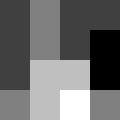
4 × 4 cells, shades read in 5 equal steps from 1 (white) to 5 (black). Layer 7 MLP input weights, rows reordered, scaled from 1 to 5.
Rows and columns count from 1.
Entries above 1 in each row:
4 4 4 3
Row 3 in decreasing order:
5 4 2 2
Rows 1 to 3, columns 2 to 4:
3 4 4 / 3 4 5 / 2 2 5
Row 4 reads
3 2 1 3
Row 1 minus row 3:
0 1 2 -1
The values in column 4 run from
3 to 5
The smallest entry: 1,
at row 4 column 3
